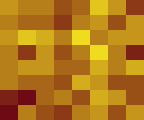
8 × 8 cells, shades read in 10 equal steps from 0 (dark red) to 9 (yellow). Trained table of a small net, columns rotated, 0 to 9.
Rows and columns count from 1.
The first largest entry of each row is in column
6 6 5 6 6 5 6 6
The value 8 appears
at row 1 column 6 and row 3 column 2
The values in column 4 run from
2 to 5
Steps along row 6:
down same down up down down same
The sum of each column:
33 34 39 27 42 54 37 34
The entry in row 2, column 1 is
5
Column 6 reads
8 6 5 9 7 6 7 6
